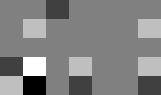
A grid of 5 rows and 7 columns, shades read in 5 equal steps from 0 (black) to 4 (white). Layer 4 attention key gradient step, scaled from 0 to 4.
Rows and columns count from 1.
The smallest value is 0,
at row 5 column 2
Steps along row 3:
same same same same same same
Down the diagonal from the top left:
2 3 2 3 2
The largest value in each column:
3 4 2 3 2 2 3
